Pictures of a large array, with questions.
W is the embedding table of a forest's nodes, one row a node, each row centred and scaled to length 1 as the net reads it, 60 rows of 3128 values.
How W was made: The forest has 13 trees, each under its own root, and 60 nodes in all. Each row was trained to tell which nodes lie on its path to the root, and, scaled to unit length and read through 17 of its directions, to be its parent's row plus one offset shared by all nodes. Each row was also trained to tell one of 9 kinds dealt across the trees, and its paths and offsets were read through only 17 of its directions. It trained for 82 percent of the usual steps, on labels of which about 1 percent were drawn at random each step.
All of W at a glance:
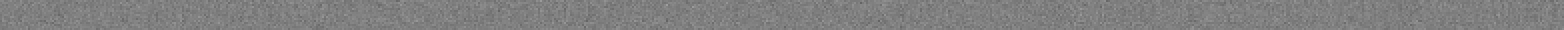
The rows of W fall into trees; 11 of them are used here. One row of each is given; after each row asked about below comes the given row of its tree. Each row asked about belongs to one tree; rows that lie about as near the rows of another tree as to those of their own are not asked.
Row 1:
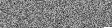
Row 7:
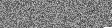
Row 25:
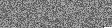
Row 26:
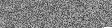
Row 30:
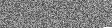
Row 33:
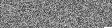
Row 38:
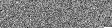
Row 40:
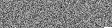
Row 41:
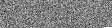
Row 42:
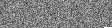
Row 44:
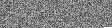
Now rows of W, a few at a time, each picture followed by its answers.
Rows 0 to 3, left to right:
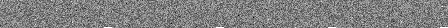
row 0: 1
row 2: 38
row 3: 25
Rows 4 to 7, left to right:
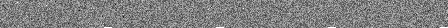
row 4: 38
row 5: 44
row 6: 44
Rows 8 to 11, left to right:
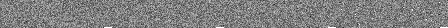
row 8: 33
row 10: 30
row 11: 38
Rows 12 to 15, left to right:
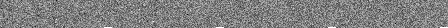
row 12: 40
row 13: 41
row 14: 30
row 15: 40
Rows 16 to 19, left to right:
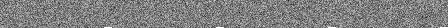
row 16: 41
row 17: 42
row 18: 30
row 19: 1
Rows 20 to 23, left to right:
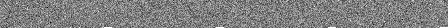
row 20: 38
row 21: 1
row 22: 26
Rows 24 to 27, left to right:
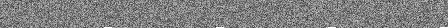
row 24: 38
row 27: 7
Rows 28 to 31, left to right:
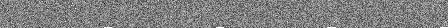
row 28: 41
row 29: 26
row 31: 42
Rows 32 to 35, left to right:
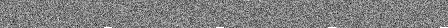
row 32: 41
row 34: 1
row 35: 42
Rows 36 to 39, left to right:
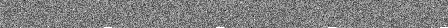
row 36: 7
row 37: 25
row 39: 25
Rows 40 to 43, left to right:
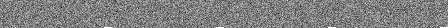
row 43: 42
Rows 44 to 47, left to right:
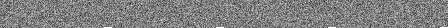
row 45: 44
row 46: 33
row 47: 25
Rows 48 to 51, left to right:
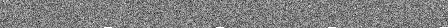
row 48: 40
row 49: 26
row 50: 38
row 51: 25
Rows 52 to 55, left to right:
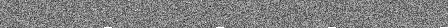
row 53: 41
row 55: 33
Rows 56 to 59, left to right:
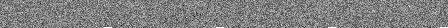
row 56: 33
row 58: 26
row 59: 44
